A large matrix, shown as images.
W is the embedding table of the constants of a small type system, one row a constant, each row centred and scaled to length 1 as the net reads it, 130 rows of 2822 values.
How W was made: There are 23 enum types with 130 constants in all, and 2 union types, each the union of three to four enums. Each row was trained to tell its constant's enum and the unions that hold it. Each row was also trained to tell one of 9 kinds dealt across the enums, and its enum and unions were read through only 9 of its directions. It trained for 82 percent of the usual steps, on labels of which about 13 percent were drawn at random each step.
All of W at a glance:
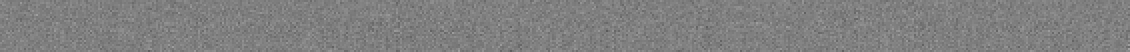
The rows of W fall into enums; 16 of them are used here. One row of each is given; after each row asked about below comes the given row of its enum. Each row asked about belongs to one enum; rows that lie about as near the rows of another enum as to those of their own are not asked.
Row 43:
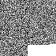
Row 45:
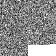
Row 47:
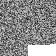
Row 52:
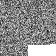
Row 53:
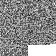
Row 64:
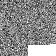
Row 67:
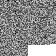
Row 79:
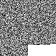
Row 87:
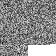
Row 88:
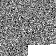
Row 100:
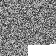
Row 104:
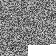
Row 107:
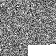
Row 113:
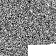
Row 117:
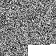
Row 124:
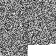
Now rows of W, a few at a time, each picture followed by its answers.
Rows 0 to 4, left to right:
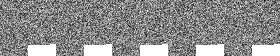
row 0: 124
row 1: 45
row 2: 43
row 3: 45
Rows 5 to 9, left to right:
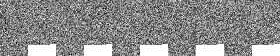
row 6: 87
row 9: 124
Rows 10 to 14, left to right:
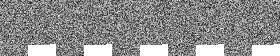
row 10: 53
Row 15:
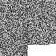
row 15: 124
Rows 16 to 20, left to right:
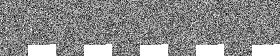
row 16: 88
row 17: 47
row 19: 117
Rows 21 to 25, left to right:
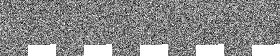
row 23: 45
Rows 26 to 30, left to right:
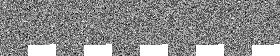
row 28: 45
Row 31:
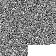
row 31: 104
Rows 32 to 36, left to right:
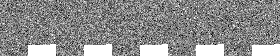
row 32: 67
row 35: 43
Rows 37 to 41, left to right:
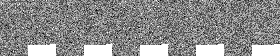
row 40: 117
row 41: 45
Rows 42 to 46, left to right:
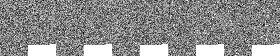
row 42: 124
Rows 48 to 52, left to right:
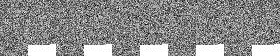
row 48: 47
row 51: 104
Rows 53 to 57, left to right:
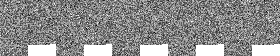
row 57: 52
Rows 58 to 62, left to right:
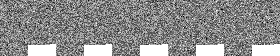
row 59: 117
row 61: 53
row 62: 107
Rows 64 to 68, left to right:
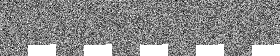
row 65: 43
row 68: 67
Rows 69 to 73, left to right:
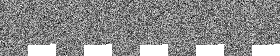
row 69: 43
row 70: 52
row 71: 67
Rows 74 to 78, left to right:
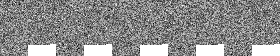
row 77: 117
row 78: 52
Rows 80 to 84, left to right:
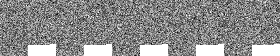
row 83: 47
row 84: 117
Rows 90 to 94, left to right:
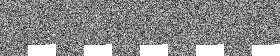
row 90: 124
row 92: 53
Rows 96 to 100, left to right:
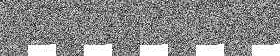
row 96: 87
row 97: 47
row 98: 104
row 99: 52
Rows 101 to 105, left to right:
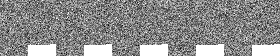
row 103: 113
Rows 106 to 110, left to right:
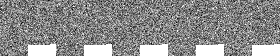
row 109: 87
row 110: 79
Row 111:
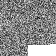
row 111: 64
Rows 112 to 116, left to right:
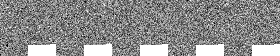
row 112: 87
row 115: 87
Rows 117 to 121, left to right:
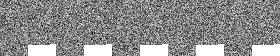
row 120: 67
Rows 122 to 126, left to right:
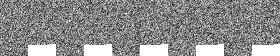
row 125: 100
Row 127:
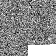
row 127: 67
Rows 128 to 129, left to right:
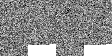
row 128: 47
